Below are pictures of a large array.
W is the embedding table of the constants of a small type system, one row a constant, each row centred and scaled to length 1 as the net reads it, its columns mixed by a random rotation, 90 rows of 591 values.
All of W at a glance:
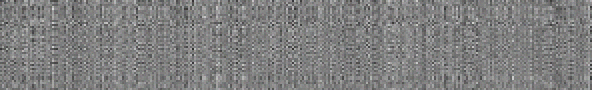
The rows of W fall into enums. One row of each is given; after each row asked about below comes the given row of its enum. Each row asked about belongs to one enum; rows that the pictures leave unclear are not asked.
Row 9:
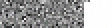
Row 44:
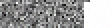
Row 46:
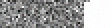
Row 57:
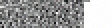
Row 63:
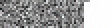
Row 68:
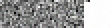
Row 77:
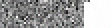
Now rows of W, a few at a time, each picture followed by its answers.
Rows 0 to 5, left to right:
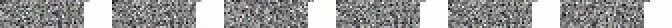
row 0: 63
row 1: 63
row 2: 46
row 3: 63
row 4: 63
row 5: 44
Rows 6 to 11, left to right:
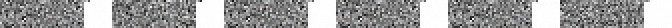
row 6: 9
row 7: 68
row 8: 9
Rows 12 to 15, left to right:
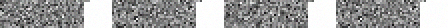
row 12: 63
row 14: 44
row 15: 9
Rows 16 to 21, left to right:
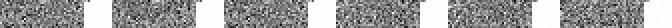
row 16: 9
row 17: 77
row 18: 9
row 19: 57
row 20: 57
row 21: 63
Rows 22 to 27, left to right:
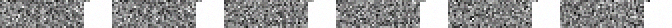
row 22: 46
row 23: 46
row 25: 63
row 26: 9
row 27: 68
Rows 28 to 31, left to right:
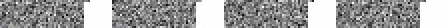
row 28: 44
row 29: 63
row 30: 68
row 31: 44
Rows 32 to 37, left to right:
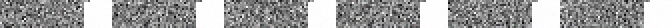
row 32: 9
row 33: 44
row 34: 46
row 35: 44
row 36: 63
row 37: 57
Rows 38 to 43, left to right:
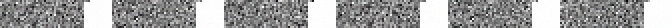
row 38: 44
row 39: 9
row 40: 68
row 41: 44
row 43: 57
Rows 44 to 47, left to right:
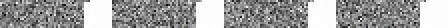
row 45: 63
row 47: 9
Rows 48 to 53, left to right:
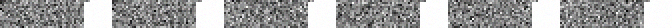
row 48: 63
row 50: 46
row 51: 44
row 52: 9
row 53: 57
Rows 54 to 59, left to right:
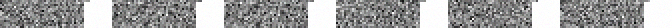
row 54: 63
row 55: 44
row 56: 44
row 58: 9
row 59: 63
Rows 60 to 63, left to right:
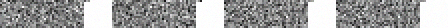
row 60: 46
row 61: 68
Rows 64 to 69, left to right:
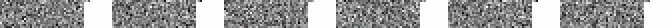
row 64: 9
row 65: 68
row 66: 63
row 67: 46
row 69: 44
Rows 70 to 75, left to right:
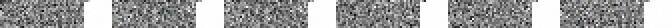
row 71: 46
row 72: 46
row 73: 68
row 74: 9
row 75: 63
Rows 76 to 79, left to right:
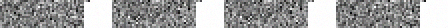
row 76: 68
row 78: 77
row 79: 68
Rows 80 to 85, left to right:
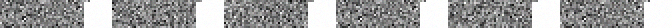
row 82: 57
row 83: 9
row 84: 44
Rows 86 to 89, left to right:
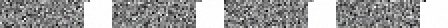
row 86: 9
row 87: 44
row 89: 68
